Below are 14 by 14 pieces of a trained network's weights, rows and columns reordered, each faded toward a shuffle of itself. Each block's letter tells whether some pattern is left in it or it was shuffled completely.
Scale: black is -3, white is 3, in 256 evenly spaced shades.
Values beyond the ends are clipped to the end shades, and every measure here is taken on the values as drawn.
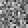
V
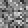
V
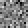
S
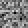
V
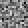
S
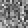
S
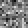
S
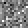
V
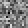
S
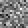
V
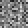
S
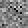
S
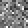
V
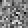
V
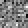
V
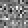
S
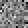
S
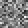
S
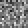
V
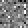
S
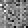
V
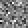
V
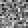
V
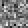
S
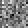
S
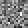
S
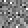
V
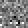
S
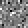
V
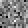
V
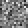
V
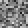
S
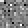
V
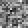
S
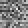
V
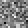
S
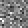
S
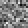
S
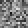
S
